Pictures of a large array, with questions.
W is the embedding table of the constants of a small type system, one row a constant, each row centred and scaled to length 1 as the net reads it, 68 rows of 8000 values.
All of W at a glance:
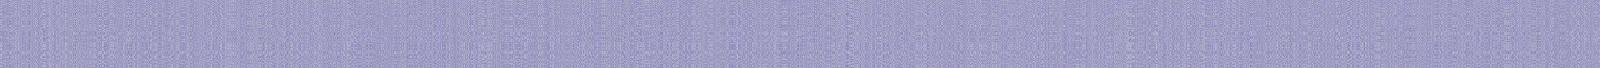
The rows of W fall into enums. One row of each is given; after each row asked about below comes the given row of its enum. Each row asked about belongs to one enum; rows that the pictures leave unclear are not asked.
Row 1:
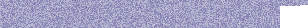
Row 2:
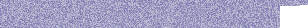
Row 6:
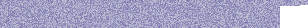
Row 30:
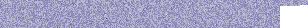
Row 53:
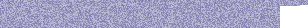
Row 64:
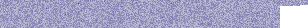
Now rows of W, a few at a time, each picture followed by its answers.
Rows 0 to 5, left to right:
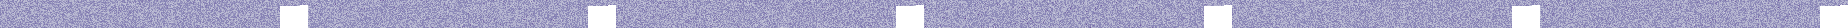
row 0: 53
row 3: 30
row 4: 53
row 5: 1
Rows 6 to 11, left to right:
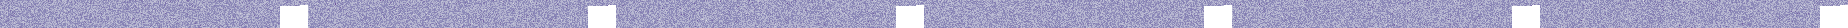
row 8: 64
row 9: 53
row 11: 64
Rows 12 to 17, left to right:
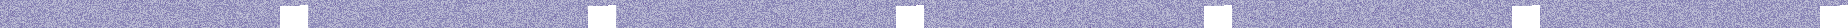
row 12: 6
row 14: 1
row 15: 30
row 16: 30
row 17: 53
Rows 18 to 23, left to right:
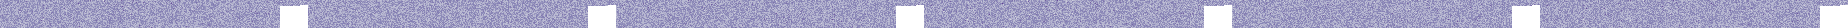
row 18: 64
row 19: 53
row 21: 64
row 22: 1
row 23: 64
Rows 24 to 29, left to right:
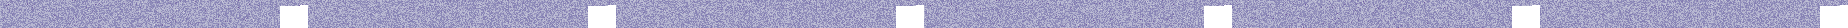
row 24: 1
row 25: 53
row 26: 53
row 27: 1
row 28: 30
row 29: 53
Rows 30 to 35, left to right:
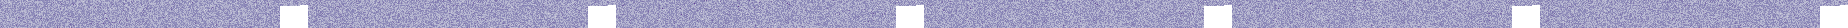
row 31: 6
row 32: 64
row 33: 64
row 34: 64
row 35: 6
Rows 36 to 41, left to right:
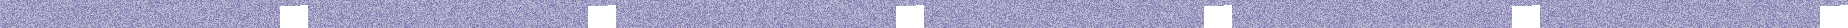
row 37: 30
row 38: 30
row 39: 6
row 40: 64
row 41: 6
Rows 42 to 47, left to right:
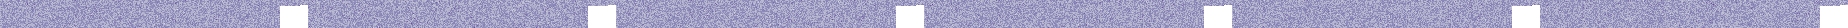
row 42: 1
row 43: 30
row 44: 1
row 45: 1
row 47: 64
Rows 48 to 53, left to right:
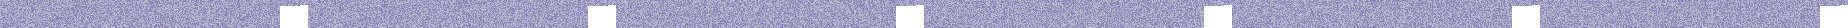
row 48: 1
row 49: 1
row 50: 30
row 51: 2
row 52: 53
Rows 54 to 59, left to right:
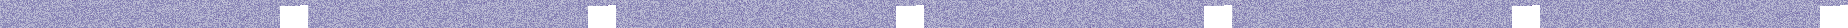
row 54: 1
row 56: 30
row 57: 30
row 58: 1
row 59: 64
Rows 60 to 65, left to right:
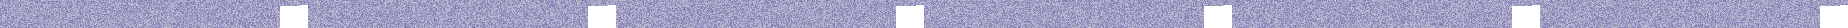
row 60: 2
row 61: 30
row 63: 53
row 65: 1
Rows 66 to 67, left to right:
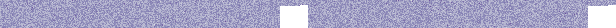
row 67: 64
